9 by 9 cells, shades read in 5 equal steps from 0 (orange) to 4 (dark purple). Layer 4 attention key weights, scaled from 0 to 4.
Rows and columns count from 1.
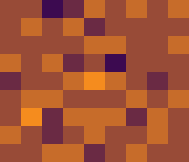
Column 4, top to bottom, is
3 1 2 3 1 2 1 2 1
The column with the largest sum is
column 3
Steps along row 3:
same same same down same up same down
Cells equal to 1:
26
